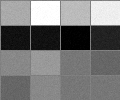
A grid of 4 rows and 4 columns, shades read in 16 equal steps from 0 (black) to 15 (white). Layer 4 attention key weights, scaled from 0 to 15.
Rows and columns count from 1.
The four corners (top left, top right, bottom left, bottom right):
10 14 6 7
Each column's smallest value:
1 1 0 2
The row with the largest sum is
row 1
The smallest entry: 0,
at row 2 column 3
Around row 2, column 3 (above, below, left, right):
11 7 1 2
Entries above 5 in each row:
4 0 4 4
